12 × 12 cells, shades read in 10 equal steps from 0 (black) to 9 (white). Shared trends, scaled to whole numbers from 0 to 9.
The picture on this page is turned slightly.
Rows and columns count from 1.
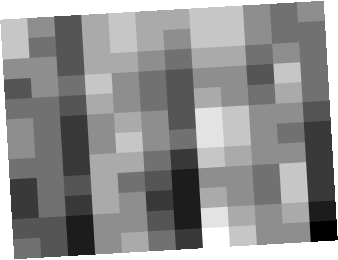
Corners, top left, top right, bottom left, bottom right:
7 5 4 0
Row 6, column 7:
3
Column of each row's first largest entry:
1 1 4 4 4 8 8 8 11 11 8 8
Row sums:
68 65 59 55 54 58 58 53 46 46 47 51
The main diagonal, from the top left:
7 4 3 7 5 5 4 7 5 4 6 0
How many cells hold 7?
17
